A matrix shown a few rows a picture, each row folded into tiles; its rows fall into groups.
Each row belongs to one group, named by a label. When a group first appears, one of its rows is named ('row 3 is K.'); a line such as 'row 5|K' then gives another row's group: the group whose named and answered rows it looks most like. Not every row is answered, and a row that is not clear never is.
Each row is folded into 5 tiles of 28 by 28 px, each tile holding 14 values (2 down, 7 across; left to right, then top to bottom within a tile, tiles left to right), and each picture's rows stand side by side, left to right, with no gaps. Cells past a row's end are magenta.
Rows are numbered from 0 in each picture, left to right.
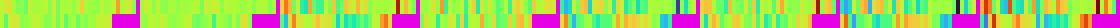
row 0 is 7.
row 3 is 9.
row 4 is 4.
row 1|7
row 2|7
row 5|7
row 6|4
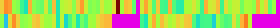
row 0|7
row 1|7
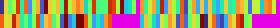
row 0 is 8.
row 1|9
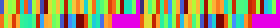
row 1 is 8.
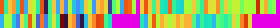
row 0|9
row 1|7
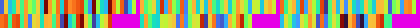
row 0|8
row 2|9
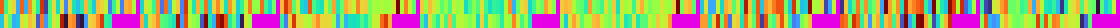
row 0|9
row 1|8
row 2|7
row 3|9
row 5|8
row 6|8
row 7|4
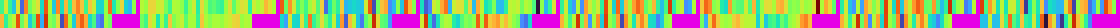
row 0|8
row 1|9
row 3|4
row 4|8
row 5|7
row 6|8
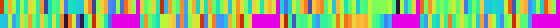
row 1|9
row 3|9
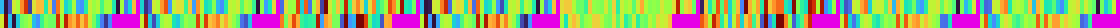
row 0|4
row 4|7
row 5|8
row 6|4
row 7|4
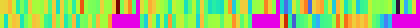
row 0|7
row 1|9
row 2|4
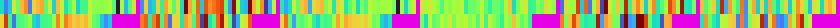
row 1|8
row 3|9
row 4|8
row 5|9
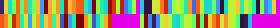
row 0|8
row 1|4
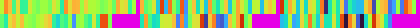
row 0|7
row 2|9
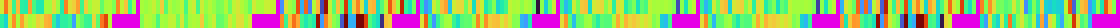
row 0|7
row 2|8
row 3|4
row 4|4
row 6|8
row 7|9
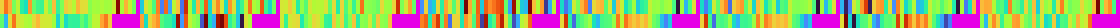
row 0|7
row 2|7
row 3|8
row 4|4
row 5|4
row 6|4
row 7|7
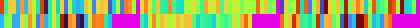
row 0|9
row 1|7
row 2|8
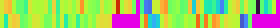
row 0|7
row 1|4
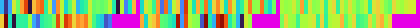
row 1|8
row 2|9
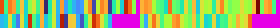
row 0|9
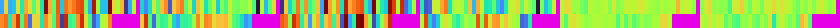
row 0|8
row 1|4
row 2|8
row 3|4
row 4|7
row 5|7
